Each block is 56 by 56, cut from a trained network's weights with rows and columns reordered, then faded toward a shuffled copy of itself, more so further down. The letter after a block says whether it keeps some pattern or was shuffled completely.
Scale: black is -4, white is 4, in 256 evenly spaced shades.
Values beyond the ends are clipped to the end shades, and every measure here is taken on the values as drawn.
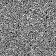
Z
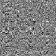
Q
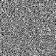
Q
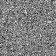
Z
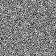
Z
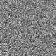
Q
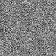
Q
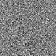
Q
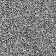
Z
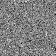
Z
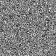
Z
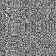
Q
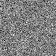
Z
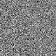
Q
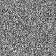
Q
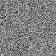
Q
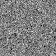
Z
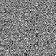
Q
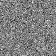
Z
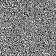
Z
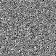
Z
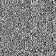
Q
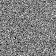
Z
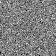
Z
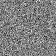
Z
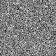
Z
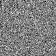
Z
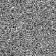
Q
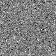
Z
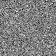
Z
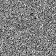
Z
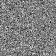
Z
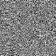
Q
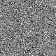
Z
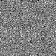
Q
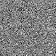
Q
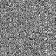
Q
